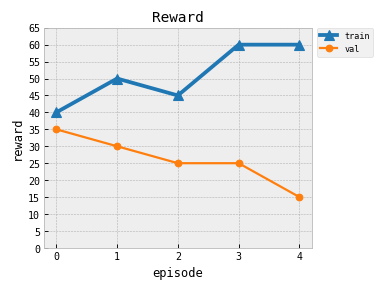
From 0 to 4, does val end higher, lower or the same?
lower
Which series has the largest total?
train
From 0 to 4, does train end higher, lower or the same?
higher
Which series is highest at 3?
train
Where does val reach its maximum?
0
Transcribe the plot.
Title: Reward
x-axis: episode, ticks 0 1 2 3 4
y-axis: reward, ticks 0 5 10 15 20 25 30 35 40 45 50 55 60 65
Legend: train, val
Values:
train: 40 50 45 60 60
val: 35 30 25 25 15
